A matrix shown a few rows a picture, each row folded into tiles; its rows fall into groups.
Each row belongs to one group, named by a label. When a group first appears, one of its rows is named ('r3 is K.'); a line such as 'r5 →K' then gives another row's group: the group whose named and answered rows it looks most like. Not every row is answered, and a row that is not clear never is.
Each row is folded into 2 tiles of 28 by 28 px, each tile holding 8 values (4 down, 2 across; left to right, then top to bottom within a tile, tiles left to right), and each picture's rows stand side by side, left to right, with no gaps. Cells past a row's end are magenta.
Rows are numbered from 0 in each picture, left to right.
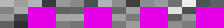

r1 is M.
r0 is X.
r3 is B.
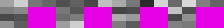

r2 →M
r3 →B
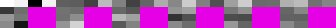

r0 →M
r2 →M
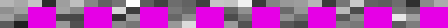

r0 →X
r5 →X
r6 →B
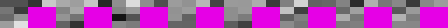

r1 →X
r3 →X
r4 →X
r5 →B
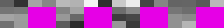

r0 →M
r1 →X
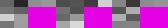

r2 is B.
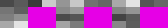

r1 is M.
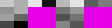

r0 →X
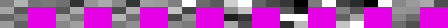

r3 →B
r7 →X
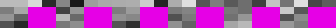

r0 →X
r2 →X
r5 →B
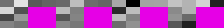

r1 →B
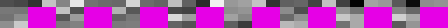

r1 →B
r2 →B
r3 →M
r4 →X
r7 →M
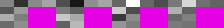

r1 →M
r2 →B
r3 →B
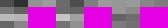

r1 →M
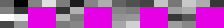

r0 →M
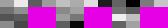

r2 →M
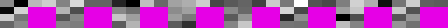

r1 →B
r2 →M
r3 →X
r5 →B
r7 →B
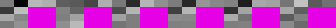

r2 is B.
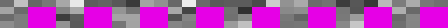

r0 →B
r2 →M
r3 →B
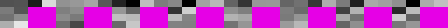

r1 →X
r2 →M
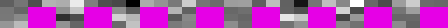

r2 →M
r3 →B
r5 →M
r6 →B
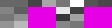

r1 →B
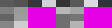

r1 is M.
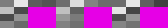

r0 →B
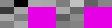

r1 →B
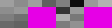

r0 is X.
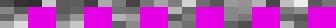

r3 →B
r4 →X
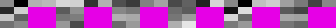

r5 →M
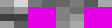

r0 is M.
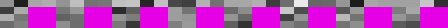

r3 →M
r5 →B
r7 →X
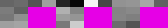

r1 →M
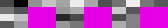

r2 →B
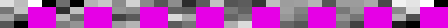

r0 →X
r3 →M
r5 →X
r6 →X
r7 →X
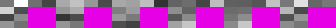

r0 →B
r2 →X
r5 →B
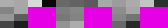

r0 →X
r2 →X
